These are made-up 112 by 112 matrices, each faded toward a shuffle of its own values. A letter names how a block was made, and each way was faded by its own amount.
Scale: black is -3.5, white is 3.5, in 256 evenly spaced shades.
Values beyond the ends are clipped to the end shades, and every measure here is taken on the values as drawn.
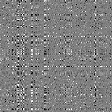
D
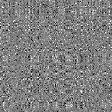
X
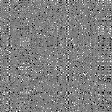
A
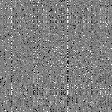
A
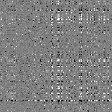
D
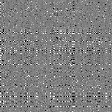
D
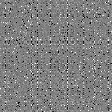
A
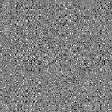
X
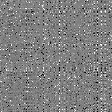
A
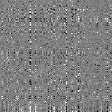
D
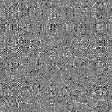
X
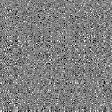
X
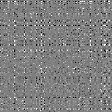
D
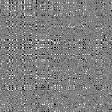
D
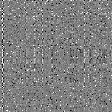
A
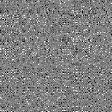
X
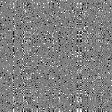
A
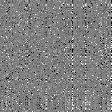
A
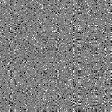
A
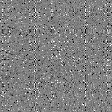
A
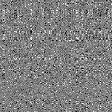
X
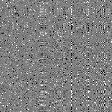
A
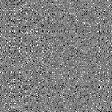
X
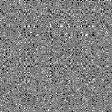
X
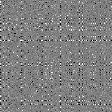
D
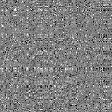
X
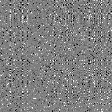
A
